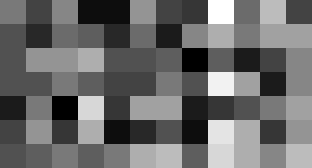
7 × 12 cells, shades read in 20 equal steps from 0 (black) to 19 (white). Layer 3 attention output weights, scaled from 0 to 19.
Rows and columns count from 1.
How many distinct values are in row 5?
7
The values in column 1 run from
2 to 9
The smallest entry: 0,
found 2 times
